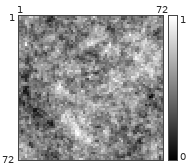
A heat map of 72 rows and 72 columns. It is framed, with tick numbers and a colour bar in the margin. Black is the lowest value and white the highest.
Odd rows or columns: none. Mirror symmetry: none. Stripes: none. Grain: blotchy.
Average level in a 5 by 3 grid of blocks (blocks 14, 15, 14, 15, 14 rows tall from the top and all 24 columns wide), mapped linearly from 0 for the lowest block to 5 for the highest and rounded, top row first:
1 2 3
2 2 5
1 3 3
0 4 1
1 3 1
